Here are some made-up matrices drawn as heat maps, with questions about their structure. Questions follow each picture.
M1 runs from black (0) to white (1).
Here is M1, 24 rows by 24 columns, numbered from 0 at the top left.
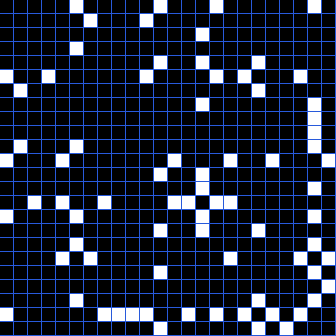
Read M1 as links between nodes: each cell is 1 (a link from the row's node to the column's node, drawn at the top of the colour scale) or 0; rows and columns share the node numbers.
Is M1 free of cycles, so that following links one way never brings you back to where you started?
no
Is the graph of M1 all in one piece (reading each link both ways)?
yes
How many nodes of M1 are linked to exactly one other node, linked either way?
5
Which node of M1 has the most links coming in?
node 22
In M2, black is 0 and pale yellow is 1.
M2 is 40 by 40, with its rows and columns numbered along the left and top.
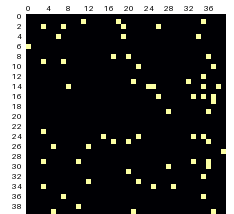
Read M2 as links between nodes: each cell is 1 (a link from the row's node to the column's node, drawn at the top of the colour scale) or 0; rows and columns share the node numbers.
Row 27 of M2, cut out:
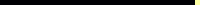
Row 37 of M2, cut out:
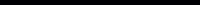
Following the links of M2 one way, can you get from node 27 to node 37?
yes
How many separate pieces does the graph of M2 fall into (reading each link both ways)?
1
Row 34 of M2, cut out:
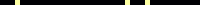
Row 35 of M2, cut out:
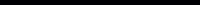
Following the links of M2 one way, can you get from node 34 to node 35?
yes
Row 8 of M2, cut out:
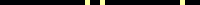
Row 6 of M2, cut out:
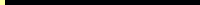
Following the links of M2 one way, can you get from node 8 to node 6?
no
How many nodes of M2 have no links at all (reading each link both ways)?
0
